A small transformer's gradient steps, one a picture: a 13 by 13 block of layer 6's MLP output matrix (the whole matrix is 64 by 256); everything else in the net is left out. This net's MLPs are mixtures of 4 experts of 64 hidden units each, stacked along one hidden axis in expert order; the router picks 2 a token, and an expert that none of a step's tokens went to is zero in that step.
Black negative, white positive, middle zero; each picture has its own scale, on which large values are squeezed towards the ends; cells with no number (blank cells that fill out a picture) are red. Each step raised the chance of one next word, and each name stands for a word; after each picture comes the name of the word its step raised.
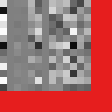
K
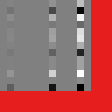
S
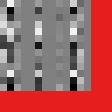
S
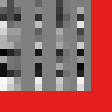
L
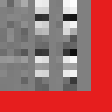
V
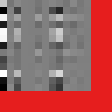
S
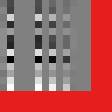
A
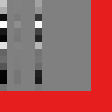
L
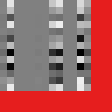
V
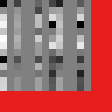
A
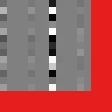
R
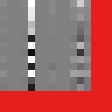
K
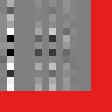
R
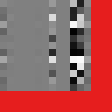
V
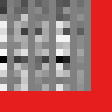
R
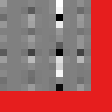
V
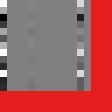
L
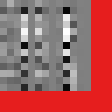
K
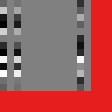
V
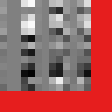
L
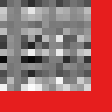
A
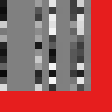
L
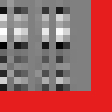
K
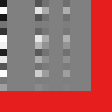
R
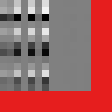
V
